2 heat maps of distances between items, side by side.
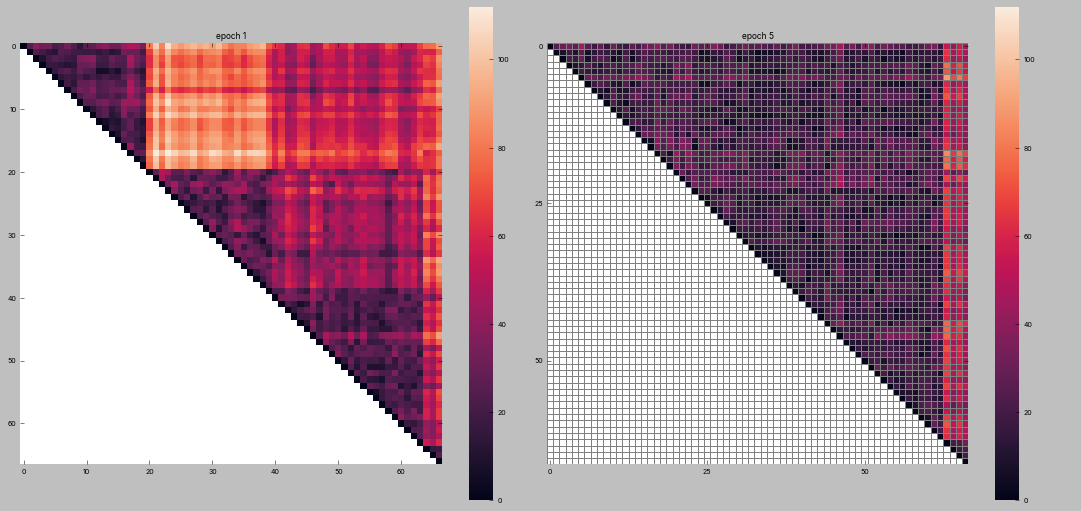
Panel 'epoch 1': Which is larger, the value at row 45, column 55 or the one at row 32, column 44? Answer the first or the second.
the second
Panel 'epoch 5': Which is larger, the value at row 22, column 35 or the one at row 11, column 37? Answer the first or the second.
the first
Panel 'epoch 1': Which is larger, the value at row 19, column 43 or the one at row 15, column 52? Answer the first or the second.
the second
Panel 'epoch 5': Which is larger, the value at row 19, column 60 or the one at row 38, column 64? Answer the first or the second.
the second
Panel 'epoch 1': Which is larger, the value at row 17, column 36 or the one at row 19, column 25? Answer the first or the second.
the first
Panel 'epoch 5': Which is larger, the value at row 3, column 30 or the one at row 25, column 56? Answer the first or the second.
the first
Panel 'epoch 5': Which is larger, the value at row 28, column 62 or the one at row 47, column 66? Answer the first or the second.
the second
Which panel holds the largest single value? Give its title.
epoch 1
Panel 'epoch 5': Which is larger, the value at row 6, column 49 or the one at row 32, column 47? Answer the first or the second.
the first
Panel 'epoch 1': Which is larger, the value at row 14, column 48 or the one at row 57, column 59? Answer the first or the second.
the first
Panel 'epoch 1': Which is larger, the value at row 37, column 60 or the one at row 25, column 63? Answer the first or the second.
the first
